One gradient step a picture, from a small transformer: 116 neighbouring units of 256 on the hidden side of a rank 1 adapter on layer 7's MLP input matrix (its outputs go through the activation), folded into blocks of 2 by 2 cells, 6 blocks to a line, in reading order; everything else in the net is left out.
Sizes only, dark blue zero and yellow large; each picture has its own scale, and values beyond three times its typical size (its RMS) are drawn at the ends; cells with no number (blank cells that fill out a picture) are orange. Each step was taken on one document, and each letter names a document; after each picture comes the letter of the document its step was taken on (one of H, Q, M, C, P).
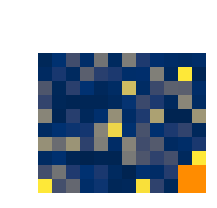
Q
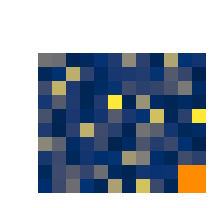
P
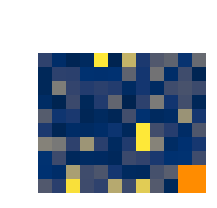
P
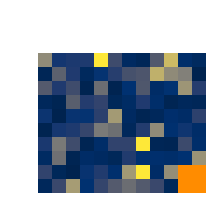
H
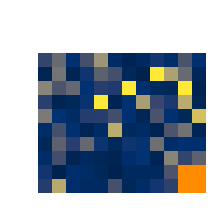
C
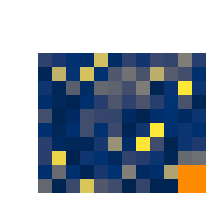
H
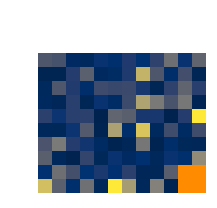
P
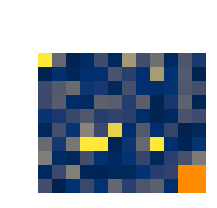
P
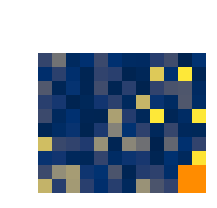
Q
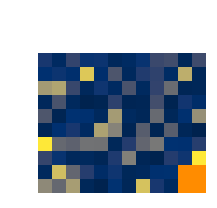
Q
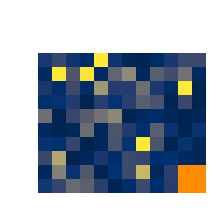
H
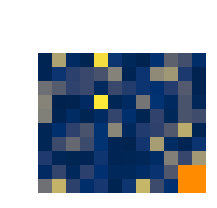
C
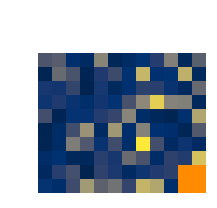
P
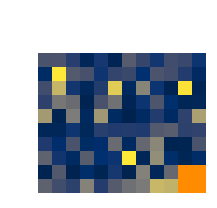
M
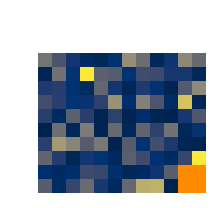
P
